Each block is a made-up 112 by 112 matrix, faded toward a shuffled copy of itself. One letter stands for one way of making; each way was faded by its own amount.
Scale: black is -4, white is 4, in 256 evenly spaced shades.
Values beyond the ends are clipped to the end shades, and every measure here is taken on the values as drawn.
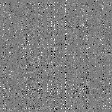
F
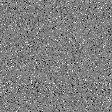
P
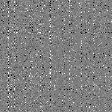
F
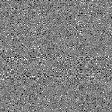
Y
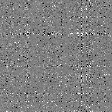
F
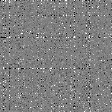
F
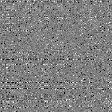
Y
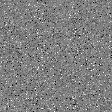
P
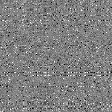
Y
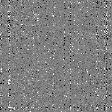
F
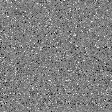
P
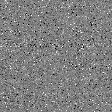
P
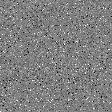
P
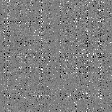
F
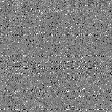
Y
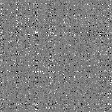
F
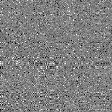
Y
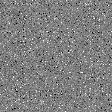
P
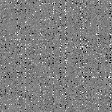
F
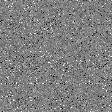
P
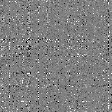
F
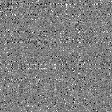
Y
